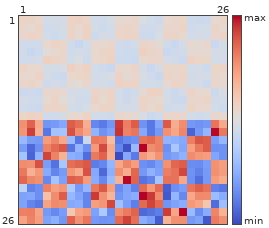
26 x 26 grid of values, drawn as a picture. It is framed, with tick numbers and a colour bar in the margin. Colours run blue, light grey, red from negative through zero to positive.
There is no overall slope. The top part is calmer, up to a seam about 50% of the way down. The field is checkered.
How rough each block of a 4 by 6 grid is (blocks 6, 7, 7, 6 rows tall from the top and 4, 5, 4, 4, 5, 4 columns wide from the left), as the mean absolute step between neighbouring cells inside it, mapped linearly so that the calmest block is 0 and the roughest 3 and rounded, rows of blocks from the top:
000000 | 000000 | 222222 | 222332
